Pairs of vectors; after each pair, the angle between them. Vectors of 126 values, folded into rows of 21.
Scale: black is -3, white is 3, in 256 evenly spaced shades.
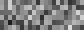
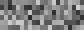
nearly opposite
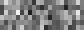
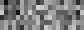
nearly opposite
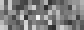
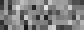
nearly opposite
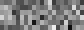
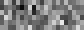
orthogonal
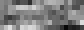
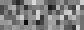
orthogonal
